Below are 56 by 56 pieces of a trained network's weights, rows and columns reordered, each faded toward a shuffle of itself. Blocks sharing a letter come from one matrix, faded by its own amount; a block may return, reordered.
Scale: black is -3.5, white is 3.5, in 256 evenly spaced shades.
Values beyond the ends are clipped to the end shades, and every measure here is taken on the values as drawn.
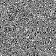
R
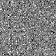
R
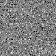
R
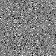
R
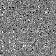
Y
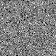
R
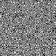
R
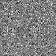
R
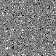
Y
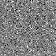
R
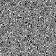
R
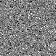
R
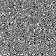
Y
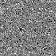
R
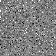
Y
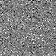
R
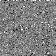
Y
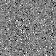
Y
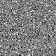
R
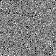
R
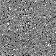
Y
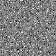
R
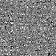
R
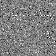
Y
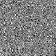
R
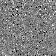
Y
